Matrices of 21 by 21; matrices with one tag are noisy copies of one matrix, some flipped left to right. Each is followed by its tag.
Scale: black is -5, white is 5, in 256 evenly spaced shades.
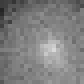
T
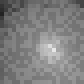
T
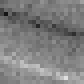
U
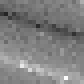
U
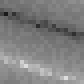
U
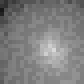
T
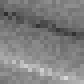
U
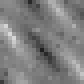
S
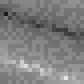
U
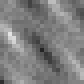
S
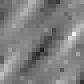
S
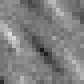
S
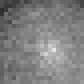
T
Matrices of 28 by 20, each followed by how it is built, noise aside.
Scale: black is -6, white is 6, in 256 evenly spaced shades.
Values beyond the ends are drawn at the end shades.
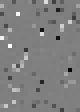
sparse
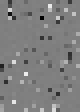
sparse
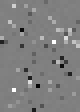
sparse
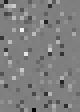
sparse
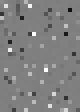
sparse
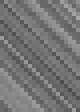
Toeplitz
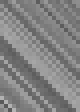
Toeplitz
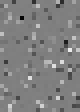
sparse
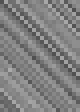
Toeplitz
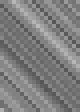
Toeplitz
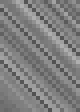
Toeplitz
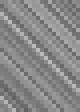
Toeplitz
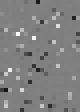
sparse
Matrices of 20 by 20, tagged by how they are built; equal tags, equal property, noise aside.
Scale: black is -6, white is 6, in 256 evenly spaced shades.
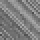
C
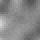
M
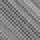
C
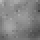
M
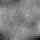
M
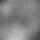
M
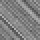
C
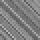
C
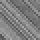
C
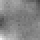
M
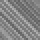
C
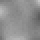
M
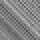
C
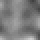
M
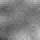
M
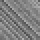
C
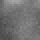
M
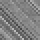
C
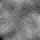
M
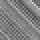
C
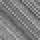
C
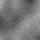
M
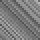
C
